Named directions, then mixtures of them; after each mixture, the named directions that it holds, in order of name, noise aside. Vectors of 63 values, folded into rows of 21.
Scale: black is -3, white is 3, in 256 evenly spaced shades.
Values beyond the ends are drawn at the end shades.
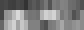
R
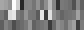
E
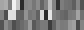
E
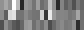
E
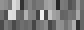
E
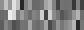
E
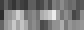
R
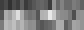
R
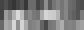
R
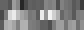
E, R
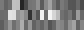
E, R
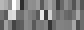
E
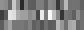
E, R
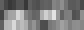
R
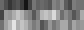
R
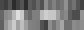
R
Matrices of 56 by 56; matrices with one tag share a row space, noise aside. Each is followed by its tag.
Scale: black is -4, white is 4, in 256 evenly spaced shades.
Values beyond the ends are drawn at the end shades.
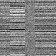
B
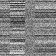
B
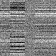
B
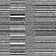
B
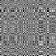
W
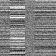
B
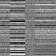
B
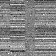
B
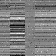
B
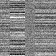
B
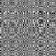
W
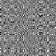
W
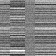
B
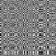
W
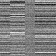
B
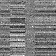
B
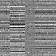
B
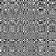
W
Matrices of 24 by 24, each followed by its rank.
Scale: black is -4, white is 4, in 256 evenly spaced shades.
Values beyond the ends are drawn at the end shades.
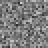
full rank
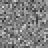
full rank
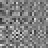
three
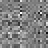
three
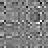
three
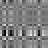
one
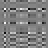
one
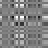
one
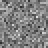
full rank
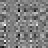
three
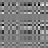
one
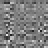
three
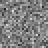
full rank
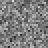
full rank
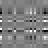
one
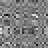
three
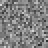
full rank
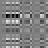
one
